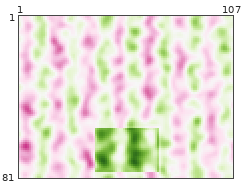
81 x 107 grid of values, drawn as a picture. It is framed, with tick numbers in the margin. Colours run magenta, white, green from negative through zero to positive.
Ninth with the highest average: bottom middle. Odd patch: higher, in the bottom middle. Average level on the scale: 50%. Stripes: upright, repeating 7 times.
